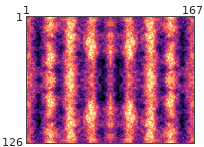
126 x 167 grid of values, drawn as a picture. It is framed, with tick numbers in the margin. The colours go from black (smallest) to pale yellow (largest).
Ninth with the lowest average: centre. Stripes: upright, repeating 8 times. Average level on the scale: 50%. Mirror symmetry: left to right and top to bottom.
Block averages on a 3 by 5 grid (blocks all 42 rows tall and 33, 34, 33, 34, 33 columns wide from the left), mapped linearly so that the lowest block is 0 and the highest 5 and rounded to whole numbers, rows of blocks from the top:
35353
34043
35353
